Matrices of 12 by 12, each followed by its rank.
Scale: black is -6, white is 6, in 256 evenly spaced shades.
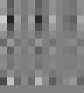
one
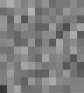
full rank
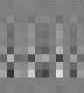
one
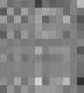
two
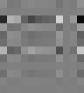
one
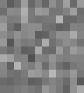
full rank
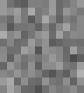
full rank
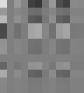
one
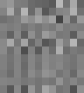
two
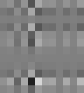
one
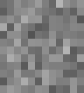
full rank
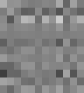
two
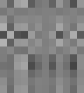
two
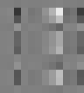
one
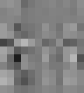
two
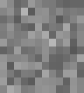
full rank
